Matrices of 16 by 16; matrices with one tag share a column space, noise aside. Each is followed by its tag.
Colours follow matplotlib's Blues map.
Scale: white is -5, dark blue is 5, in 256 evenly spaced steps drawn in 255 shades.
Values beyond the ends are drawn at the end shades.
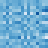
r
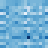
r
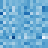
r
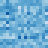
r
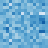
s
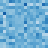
s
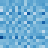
r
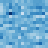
r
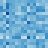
r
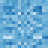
r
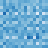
r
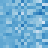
s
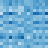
r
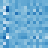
r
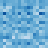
r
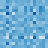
r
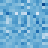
s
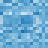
s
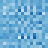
r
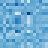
s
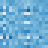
r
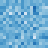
r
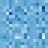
r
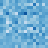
s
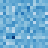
r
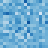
s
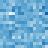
r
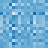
s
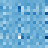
r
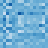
s
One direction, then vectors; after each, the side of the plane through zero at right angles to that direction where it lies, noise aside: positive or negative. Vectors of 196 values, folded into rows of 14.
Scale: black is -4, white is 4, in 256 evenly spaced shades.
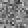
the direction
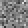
positive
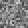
negative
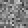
negative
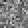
negative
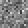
positive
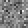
positive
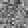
positive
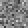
positive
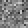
negative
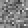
positive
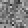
positive
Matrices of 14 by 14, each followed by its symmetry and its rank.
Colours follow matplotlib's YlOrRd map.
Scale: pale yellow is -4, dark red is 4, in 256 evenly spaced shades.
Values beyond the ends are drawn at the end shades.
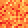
antisymmetric, full rank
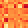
antisymmetric, rank two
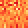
neither, rank three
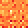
neither, rank three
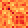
symmetric, rank three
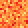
antisymmetric, full rank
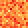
antisymmetric, full rank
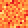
antisymmetric, full rank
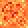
symmetric, full rank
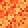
symmetric, full rank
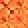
symmetric, rank three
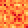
symmetric, rank three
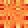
antisymmetric, rank two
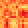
antisymmetric, rank two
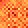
symmetric, rank three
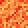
symmetric, full rank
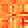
neither, rank three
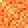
symmetric, full rank
